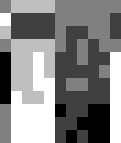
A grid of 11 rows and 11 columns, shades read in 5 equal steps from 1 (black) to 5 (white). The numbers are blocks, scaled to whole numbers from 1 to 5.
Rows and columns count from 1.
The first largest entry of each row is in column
2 1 1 2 4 4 4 2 2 2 2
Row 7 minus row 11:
-2 -1 -1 0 0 0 2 1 1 1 0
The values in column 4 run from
2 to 5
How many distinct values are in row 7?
5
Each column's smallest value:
1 2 2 2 2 1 1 1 1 1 2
